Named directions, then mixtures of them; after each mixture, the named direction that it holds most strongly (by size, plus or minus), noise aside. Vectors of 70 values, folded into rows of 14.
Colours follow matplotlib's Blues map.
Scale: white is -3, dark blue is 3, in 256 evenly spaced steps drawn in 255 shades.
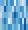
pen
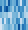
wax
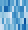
wax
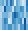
pen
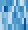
pen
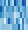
pen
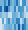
wax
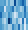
pen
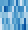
wax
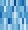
pen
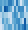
wax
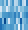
wax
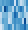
pen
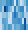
pen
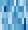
pen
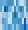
pen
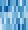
wax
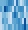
pen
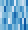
pen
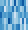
pen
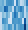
pen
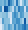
wax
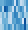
pen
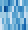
wax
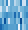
wax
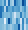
pen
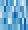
pen
